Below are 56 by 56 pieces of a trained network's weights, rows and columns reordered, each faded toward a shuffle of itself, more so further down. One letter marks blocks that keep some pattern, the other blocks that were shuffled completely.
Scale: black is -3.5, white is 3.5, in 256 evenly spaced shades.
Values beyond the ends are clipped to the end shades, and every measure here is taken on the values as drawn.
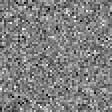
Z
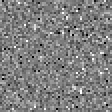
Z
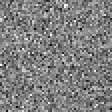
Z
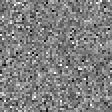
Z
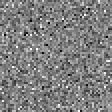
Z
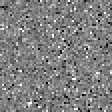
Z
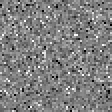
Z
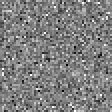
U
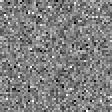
Z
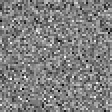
U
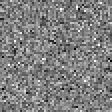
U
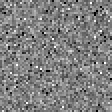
Z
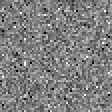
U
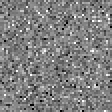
U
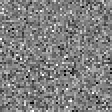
U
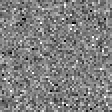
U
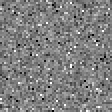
Z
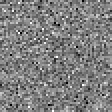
Z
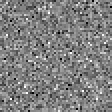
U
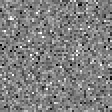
Z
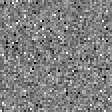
Z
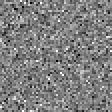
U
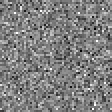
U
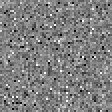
Z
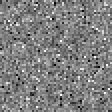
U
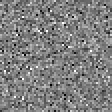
Z
